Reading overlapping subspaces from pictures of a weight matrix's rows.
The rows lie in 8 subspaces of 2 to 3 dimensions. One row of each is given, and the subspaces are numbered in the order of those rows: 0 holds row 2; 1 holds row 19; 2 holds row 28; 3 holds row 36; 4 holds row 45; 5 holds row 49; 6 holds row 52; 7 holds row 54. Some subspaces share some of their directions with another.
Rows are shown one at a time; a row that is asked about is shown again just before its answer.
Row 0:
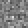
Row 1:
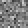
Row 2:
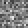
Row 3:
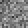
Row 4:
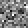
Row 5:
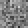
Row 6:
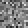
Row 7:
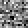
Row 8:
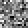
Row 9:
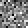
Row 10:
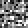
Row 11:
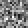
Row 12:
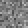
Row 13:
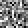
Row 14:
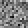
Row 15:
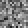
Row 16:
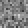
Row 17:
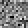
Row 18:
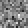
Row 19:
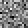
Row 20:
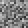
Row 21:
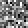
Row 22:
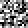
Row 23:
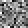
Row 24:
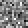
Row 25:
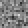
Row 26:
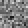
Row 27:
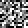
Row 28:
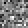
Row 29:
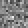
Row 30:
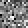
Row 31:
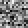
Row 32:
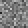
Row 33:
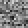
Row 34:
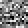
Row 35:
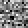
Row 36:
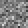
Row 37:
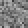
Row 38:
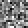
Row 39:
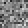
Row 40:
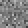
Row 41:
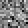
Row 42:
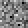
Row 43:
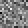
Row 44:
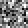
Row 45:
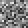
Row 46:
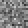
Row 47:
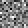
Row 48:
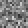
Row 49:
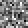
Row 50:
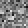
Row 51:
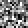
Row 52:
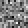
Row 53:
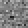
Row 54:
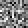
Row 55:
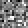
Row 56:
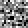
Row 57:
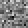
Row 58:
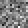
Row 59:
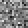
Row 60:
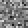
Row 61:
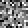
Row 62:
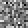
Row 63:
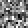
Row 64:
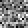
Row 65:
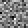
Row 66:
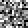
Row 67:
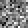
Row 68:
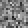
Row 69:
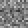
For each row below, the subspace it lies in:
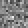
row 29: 6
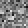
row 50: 4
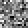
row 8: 2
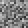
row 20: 4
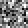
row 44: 0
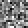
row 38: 3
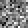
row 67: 3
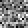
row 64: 2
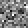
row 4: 4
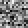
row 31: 0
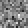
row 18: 2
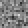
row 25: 5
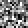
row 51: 7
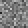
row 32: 1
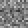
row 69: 7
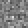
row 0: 3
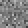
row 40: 5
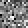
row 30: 5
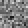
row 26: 6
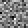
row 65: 1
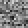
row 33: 0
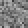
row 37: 1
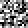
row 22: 6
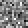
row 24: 5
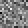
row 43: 1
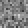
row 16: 2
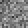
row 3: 4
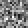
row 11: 7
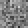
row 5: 3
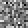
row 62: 6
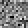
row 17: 4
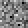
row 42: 4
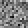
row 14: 4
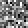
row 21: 6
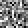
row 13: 7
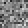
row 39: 2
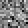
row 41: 7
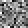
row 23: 1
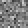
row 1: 1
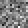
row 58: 3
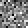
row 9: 5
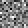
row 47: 1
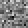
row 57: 4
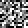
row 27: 3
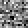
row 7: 0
